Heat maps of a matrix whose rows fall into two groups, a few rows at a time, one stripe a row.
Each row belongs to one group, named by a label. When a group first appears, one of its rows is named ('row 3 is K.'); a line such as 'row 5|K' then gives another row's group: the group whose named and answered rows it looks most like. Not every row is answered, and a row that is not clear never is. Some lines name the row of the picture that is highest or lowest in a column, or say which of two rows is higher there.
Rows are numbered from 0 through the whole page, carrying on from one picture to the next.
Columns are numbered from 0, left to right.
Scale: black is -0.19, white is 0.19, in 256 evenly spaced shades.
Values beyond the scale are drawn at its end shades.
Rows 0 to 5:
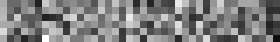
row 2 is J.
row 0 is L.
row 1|L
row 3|L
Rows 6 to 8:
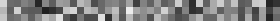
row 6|L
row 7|J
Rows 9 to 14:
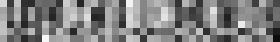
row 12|J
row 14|J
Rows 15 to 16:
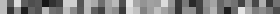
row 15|J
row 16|J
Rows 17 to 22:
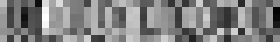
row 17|L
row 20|J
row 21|L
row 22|J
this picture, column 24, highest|22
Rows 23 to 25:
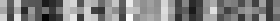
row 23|J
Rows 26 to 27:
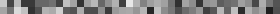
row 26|J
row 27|L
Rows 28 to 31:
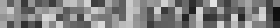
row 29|L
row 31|L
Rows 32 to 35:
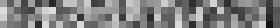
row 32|J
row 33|L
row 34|L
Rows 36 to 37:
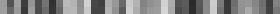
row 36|J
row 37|J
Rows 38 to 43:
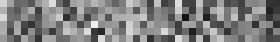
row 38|L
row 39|L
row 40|L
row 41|J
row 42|J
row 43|L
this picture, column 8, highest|40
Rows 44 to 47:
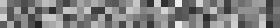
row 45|J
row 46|L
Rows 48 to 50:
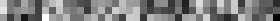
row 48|L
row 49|L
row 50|J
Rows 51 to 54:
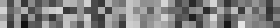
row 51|J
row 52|L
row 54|J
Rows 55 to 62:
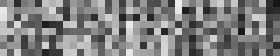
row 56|L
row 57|L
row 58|J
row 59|L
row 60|J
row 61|J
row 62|J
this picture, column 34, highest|60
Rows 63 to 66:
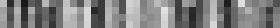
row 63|J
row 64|J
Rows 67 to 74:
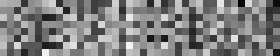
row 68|L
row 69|J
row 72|L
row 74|J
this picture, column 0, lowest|70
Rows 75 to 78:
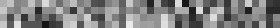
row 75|L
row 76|L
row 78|J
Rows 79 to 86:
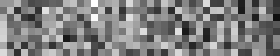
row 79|J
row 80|L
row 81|J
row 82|L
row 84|L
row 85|J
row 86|L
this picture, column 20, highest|83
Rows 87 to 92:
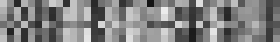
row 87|L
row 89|J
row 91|J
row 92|J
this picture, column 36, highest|90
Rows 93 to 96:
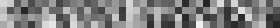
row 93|L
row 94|J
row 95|L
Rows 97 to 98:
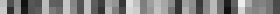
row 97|J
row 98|J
